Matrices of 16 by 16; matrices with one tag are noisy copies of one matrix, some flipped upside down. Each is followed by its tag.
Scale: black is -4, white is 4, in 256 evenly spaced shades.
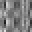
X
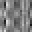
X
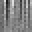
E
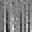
E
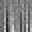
E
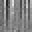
E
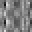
X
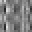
X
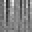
E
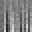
E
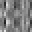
X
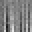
E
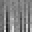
E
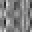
X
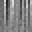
E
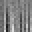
E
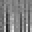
E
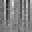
E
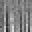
E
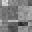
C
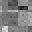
C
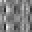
X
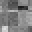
C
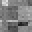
C
